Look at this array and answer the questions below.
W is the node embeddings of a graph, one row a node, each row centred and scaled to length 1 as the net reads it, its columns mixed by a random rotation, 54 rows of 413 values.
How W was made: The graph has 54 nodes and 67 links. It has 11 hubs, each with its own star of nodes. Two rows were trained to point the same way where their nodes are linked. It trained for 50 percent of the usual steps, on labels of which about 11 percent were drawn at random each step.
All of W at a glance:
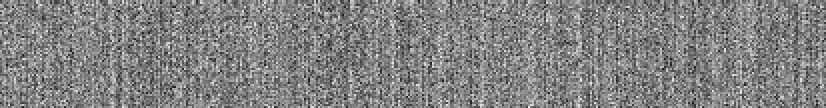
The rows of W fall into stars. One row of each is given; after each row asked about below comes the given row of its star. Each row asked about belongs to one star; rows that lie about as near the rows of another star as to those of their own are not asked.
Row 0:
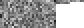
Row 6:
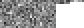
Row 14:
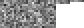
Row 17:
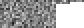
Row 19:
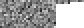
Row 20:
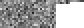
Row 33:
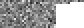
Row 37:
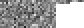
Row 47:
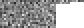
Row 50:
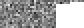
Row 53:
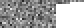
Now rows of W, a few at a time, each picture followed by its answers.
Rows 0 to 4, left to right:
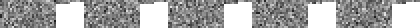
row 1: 0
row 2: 53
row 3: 19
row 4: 47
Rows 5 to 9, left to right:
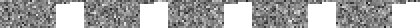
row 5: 20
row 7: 19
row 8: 0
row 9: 47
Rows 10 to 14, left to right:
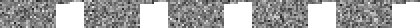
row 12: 14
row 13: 17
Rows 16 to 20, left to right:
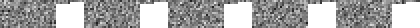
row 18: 53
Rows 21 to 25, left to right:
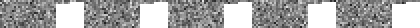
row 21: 47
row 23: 50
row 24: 20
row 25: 53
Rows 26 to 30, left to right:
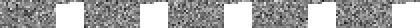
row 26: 20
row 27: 53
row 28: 14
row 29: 33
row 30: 17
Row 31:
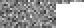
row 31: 14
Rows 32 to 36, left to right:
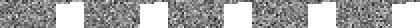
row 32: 14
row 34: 20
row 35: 47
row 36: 6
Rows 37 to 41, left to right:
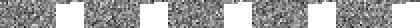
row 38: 17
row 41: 20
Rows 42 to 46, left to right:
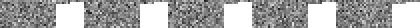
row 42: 19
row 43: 53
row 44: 37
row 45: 6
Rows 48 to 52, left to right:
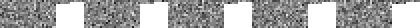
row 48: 14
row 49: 47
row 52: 50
